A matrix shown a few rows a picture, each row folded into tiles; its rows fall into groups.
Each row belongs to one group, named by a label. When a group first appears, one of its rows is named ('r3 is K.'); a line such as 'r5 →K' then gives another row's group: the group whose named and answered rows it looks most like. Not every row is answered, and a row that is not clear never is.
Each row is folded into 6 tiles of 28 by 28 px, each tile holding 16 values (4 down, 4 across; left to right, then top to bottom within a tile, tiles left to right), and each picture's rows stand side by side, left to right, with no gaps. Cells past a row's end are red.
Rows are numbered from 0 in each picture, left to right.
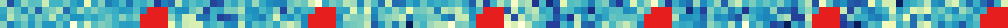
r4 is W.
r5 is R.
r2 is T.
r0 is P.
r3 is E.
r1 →E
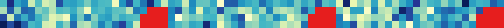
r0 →R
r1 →T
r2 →P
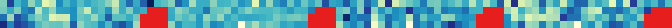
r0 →R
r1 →P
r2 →W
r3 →P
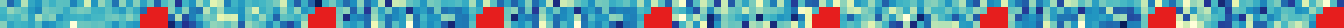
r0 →P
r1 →R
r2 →W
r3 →W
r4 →T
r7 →E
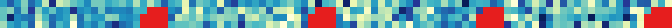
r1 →T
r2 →P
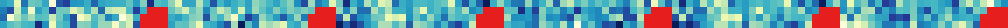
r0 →T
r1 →T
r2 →R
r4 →R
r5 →E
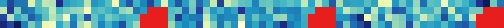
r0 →R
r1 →W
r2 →R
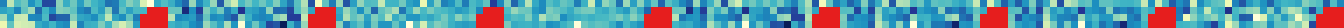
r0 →E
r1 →W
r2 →P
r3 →P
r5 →W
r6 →W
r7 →T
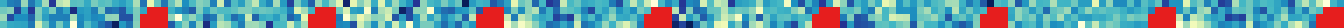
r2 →P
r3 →E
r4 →R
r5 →R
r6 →P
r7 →E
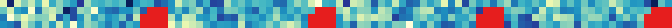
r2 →P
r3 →R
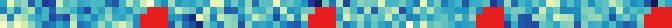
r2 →P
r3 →R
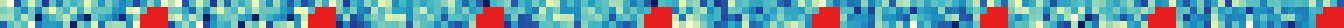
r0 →T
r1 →T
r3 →R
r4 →E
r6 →T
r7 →W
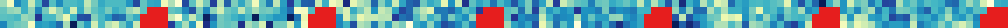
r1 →T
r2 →P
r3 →W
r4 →R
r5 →E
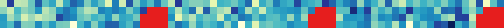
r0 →P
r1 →P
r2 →W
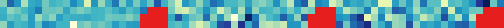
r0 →P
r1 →T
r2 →R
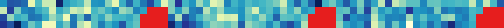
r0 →R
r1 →R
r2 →W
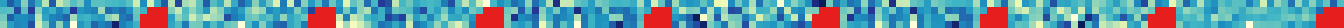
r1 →P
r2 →E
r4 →R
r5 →W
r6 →T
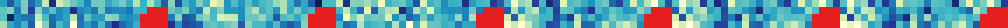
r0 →W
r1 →R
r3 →E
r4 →E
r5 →E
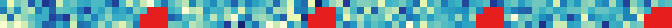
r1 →T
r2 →P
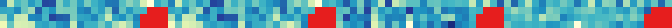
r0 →E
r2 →W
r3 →P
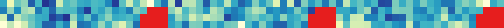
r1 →P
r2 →E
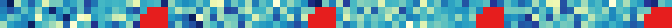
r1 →R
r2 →P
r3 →R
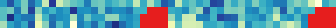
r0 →W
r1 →E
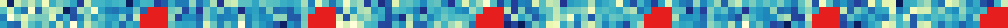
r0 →P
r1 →W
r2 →E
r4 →W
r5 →R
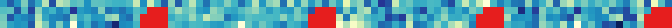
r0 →W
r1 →P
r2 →E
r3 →W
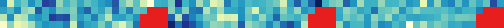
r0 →E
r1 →R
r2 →P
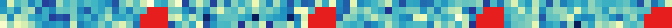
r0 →E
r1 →T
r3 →T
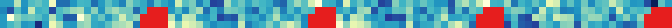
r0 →T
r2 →E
